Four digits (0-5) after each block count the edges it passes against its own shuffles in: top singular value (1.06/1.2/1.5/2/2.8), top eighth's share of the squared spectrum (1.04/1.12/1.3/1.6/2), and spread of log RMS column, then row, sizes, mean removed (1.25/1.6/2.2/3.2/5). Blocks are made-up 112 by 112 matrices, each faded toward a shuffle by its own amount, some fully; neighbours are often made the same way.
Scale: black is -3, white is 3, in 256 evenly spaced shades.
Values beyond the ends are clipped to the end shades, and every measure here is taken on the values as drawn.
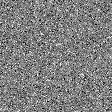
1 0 0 0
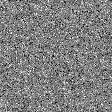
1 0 0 0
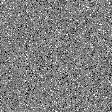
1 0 2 0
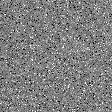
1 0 0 0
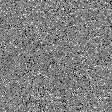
0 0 0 0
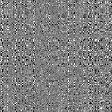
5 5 4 3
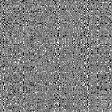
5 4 4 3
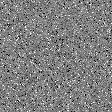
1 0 0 0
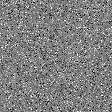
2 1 0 0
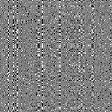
5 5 4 3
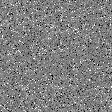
2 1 0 0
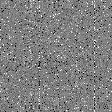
3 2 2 0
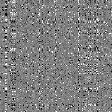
4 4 3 2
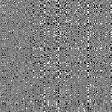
5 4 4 3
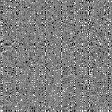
5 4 3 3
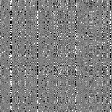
5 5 4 3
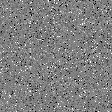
3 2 1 0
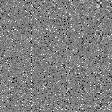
3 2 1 1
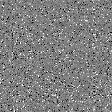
3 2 1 1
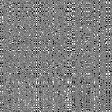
5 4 4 3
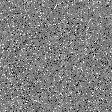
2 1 0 0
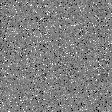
2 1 0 1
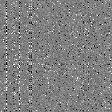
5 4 2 1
